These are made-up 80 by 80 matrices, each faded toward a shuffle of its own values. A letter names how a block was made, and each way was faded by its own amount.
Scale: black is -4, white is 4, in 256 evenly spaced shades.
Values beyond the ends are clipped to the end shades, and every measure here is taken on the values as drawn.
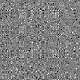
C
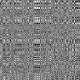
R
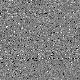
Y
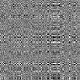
R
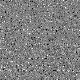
Y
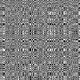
R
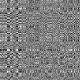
R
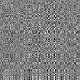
R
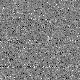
Y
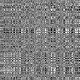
R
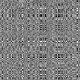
R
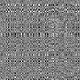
R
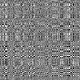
R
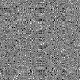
C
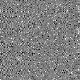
C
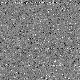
Y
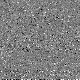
Y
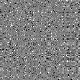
C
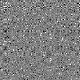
C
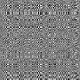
R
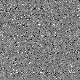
Y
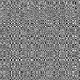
R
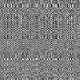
R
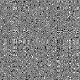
C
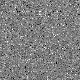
Y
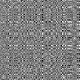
R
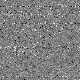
Y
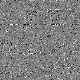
Y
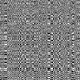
R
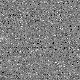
Y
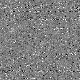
Y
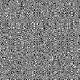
C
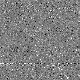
Y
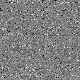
Y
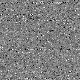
Y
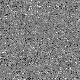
Y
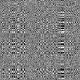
R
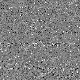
Y
